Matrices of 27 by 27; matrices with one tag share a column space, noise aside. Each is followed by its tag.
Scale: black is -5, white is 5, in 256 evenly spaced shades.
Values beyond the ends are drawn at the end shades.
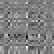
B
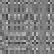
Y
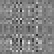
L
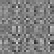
L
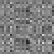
L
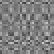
Y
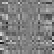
Y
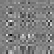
B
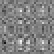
L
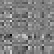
B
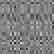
Y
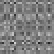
Y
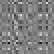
Y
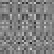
Y
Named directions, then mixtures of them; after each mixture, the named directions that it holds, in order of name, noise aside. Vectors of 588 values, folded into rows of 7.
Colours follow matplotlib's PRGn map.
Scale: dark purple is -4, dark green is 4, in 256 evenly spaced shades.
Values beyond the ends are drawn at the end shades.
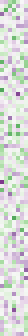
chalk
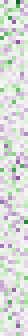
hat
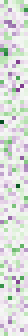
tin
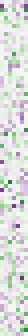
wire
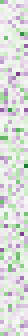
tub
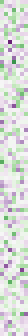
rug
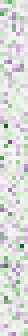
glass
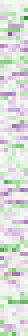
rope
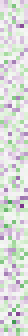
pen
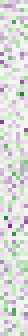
chalk, hat, rug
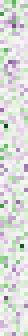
glass, pen, tin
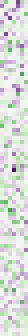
hat, rug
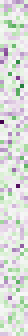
chalk, tin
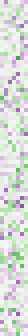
pen, tub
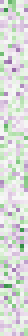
chalk, glass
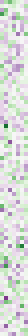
glass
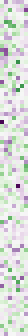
tin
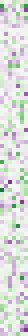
wire
